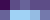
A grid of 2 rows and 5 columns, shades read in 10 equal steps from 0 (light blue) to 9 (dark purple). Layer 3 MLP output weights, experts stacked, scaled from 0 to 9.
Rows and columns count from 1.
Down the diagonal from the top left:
9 0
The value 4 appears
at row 2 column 5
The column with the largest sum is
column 1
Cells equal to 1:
1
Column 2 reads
6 0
